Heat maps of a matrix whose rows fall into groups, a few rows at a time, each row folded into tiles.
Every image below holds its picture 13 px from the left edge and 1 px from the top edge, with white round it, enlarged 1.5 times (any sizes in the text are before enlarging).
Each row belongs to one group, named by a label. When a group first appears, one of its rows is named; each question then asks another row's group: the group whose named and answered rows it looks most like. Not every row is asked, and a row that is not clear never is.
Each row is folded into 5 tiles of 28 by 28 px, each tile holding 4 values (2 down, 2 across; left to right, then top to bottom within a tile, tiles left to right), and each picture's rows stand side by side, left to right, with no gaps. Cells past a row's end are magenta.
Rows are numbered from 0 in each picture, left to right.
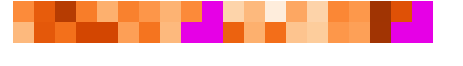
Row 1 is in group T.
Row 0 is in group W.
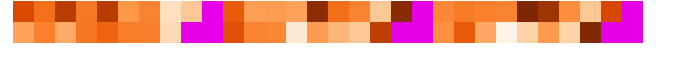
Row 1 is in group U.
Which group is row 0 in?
W
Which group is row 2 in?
U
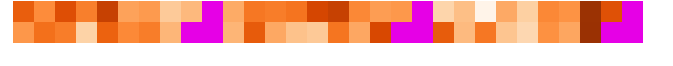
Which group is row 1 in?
U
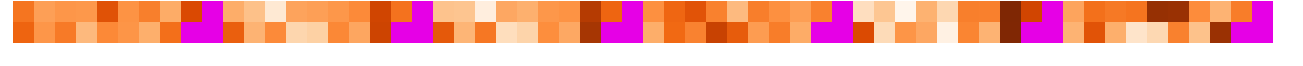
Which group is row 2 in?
T
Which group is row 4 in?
T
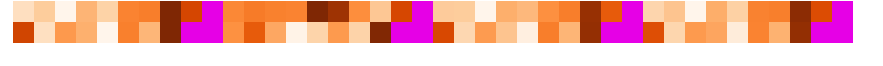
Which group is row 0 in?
T
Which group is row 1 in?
U
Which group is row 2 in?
T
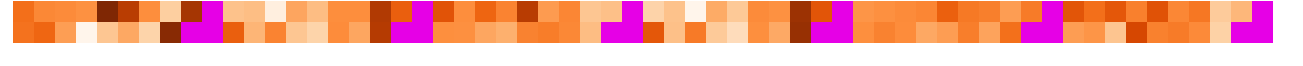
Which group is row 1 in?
T
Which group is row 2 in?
W
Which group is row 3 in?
T
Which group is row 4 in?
U
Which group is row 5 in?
W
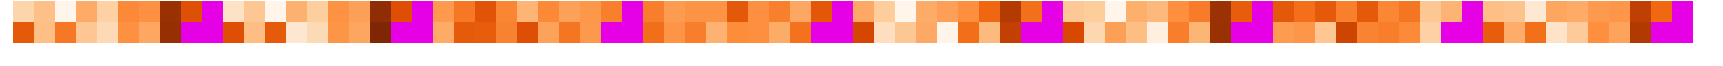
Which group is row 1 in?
T
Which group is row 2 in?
W
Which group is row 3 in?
U
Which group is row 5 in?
T
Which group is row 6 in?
W
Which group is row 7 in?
T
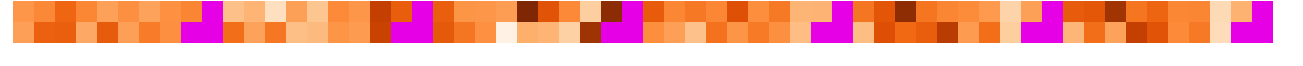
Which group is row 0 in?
W
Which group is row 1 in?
T
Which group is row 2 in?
U
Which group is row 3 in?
W
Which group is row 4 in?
W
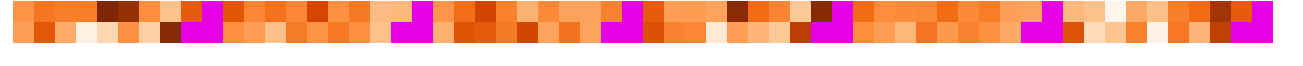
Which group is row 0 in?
U
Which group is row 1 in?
W
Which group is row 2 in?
W
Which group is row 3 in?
U
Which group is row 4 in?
W
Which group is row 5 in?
T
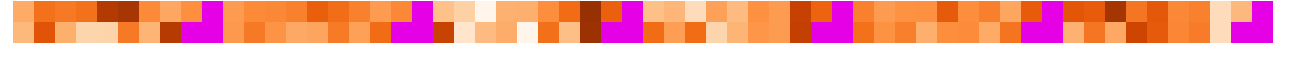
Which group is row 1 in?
U
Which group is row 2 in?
T
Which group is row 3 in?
T
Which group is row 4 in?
U
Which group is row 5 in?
W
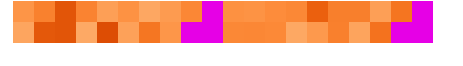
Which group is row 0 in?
W
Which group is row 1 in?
U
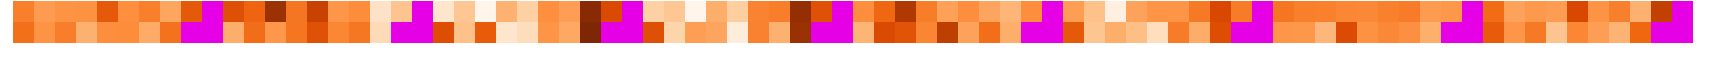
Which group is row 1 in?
W
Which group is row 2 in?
T
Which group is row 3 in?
T
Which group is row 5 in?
T
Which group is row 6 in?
W
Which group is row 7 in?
U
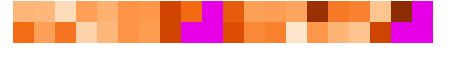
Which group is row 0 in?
T
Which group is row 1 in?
U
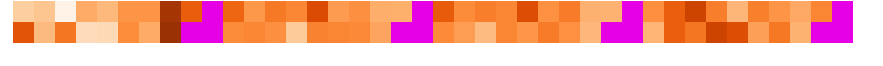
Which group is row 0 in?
T
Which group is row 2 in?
W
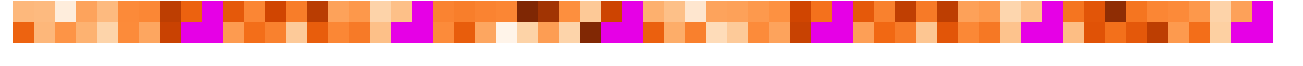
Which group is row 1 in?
W
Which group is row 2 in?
U
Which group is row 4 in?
W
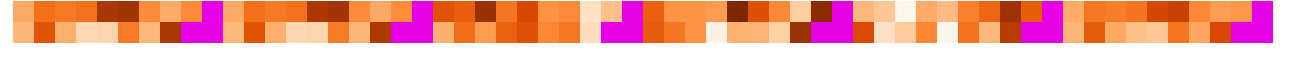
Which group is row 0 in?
U
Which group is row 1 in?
U
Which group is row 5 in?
U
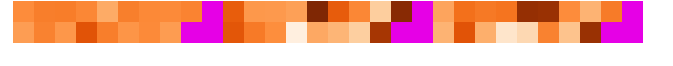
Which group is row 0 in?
W
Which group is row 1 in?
U
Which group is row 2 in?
U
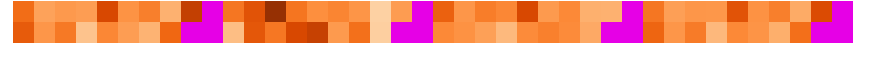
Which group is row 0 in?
U
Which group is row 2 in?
W
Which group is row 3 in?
U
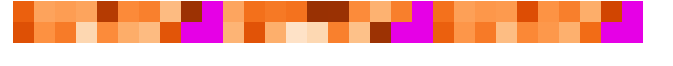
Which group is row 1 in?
U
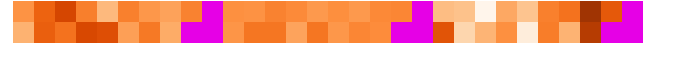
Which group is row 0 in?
W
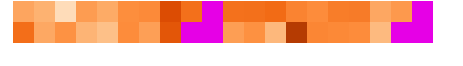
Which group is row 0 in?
T
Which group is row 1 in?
W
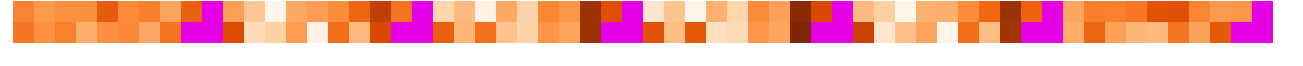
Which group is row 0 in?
U
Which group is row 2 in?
T
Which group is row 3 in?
T
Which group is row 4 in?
T
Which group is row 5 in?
U
